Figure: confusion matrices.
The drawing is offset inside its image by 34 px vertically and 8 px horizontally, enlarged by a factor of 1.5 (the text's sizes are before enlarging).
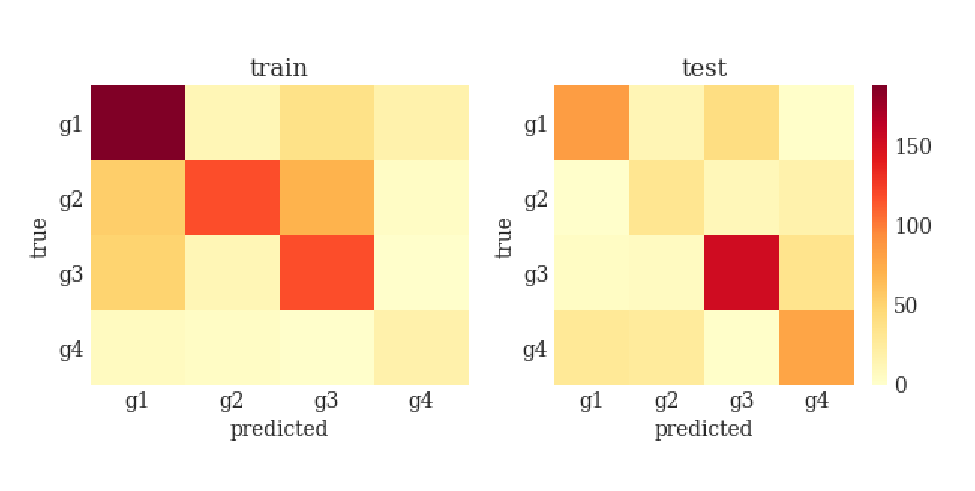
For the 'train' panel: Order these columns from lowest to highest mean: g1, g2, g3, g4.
g4, g2, g3, g1
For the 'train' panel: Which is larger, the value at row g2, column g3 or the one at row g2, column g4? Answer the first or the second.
the first
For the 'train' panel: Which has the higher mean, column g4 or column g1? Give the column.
g1
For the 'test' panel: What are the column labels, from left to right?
g1, g2, g3, g4
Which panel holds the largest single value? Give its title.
train
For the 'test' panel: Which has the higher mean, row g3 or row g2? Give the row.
g3
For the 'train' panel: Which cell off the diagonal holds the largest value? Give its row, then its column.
g2, g3
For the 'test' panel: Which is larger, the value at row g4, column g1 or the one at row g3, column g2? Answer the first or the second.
the first
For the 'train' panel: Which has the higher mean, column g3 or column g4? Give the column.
g3
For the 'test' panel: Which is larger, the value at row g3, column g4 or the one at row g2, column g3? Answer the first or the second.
the first
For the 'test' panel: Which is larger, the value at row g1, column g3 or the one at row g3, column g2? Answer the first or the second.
the first
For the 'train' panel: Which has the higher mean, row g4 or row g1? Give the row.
g1
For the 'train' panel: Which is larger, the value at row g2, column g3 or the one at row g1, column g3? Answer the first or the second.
the first
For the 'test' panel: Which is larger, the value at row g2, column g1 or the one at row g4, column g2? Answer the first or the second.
the second
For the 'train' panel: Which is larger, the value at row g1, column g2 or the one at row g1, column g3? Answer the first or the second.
the second
